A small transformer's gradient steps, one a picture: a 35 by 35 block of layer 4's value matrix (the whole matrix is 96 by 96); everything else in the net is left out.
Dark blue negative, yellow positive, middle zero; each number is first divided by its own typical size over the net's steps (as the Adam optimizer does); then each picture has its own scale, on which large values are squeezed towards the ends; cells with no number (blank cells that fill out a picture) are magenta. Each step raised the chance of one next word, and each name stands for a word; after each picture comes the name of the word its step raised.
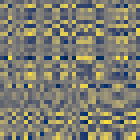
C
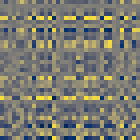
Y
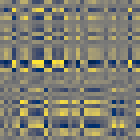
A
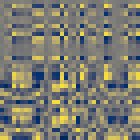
C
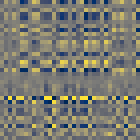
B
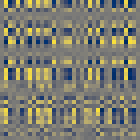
C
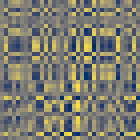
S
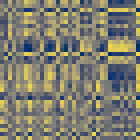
S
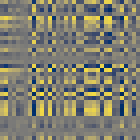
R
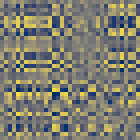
R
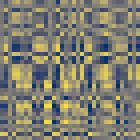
S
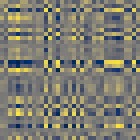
A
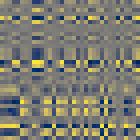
A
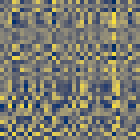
S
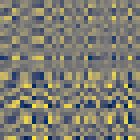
C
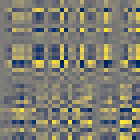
A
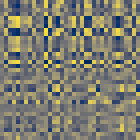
R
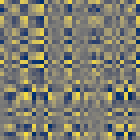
R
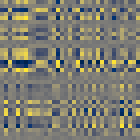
A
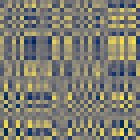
C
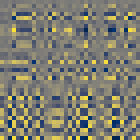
Y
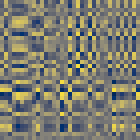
R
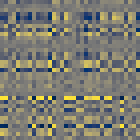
B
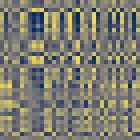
S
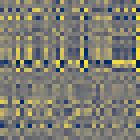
A
